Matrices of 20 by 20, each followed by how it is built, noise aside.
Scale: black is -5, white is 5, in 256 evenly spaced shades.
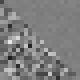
lower triangular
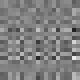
low rank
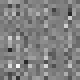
low rank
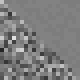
lower triangular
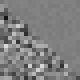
lower triangular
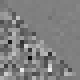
lower triangular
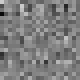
low rank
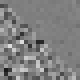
lower triangular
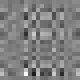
low rank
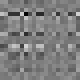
low rank
